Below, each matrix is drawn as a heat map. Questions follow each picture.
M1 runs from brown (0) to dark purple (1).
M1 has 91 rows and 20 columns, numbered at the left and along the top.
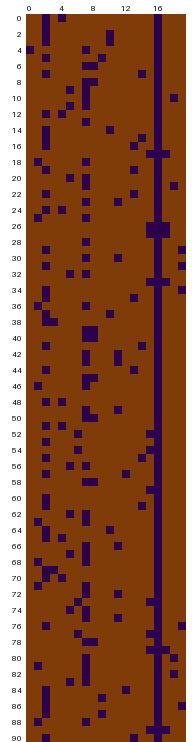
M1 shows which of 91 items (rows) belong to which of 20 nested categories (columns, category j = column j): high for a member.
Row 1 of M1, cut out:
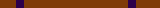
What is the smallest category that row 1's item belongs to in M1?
2
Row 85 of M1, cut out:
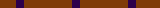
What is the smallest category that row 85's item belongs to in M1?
9
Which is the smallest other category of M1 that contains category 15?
16
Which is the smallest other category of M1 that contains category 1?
7
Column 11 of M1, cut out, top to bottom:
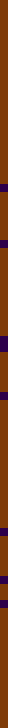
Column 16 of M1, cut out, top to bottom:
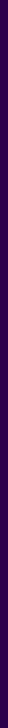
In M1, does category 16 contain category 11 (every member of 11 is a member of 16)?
yes
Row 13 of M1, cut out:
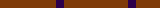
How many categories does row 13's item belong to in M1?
2
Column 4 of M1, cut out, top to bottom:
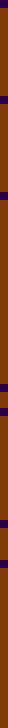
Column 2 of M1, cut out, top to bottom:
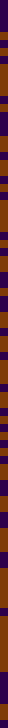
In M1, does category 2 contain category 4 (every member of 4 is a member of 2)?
yes
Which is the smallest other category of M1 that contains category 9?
2
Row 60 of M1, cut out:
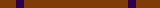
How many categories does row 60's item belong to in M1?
2
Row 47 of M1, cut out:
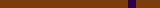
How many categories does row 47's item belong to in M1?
1
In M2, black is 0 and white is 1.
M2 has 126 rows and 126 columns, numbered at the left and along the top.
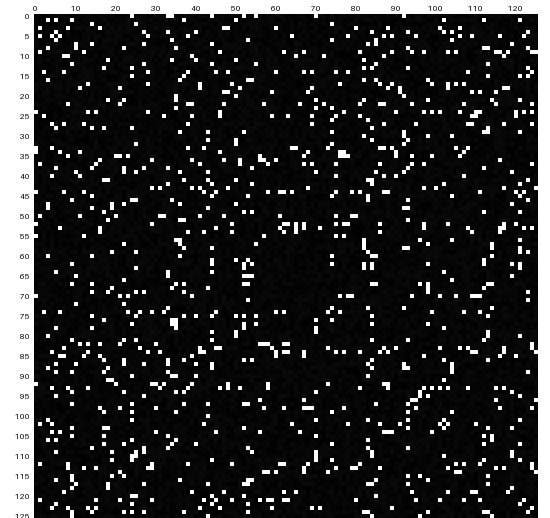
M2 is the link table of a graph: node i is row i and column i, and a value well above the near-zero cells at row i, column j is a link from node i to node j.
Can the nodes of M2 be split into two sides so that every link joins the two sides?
yes
